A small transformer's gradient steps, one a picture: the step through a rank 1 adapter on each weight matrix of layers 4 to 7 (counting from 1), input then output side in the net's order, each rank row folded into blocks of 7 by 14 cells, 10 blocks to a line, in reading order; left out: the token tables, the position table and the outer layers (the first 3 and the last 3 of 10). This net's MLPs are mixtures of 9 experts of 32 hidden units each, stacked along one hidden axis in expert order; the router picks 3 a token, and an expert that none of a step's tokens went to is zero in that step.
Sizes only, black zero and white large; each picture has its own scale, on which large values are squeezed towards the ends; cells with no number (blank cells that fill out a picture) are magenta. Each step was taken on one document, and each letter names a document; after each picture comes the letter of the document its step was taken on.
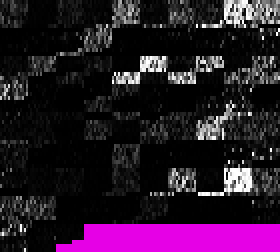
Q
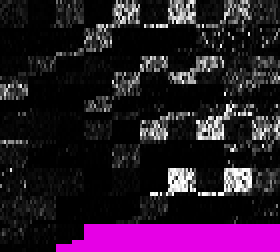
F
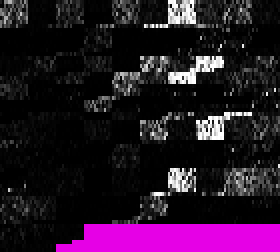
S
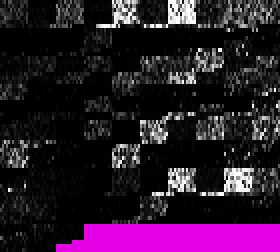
S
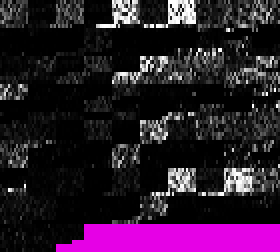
S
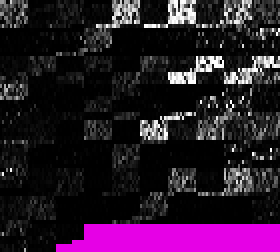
Q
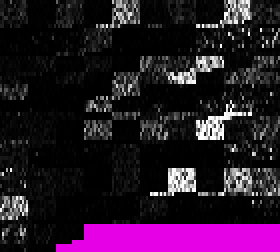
F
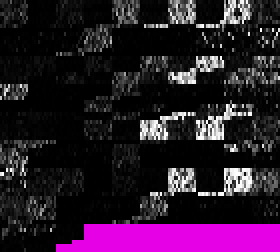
F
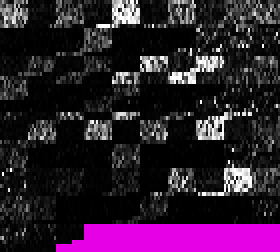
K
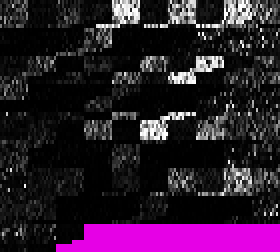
K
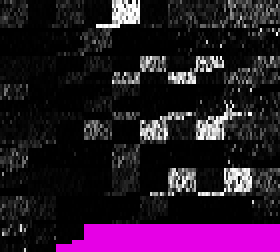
Q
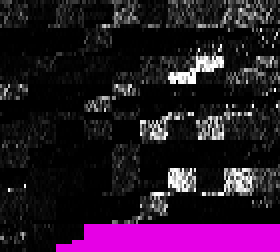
S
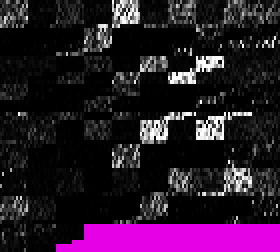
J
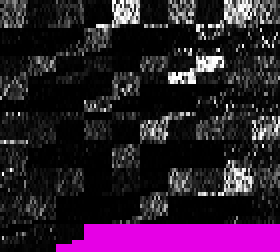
K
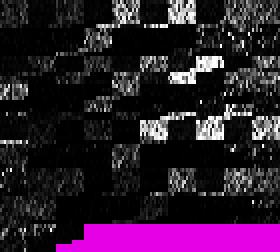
F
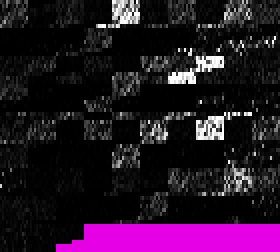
J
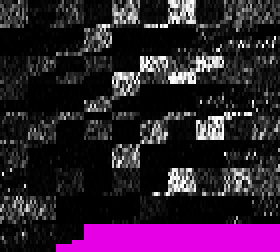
K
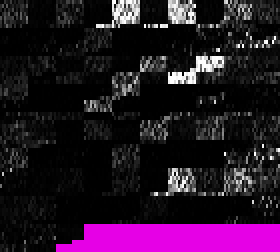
J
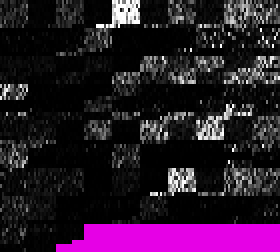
F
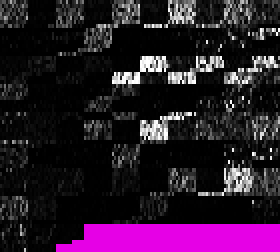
Q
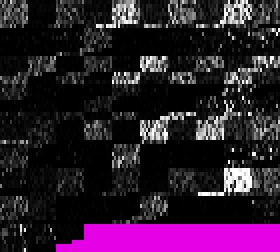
Q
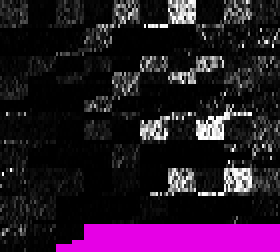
F
